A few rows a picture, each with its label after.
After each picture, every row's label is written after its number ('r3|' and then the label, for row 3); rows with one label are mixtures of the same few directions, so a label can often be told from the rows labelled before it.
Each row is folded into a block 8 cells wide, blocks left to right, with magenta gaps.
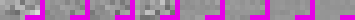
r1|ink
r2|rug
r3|rug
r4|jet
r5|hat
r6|hat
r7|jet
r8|hat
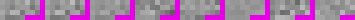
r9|jet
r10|jet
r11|jet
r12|ink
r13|hat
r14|ink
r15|jet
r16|rug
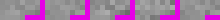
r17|ink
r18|rug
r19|ink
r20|hat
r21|rug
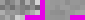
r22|hat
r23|ink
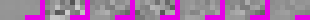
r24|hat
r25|jet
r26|ink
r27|rug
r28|jet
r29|ink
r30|ink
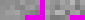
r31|ink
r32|jet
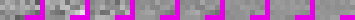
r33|hat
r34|ink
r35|jet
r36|ink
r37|ink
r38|rug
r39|hat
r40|hat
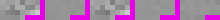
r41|ink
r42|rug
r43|ink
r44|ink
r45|hat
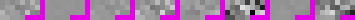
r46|rug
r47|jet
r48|rug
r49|rug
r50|ink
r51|rug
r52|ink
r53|ink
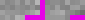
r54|hat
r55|ink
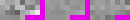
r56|ink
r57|ink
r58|hat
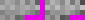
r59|hat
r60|hat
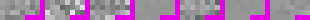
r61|jet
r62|rug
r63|hat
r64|ink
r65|hat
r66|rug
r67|ink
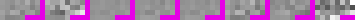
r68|jet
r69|ink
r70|jet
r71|jet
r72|jet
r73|jet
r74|ink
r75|hat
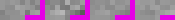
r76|rug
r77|ink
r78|ink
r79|ink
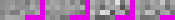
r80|jet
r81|hat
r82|jet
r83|jet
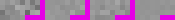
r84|rug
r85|rug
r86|jet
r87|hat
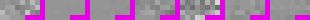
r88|rug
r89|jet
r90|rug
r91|ink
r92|hat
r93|jet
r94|hat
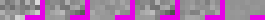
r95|hat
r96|ink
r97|rug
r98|ink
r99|jet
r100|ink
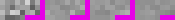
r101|jet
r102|rug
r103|ink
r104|ink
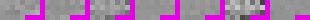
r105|ink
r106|hat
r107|hat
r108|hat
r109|jet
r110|hat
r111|rug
